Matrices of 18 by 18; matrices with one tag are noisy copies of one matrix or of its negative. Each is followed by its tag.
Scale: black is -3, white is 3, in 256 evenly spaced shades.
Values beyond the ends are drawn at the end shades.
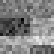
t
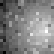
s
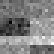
t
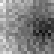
s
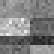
t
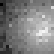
s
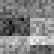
t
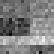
t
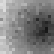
s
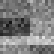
t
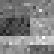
t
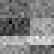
t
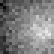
s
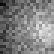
s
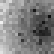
s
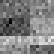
t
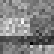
t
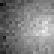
s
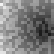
s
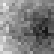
s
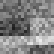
t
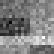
t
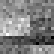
t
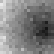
s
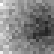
s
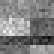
t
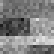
t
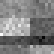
t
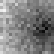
s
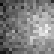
s
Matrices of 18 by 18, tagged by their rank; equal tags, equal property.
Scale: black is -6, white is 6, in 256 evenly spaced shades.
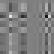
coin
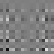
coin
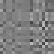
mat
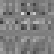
mat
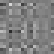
mat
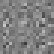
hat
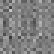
hat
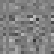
hat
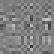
hat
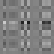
coin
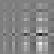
coin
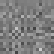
hat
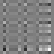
coin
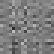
hat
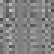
mat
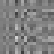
mat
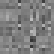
hat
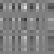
coin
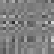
mat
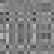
mat
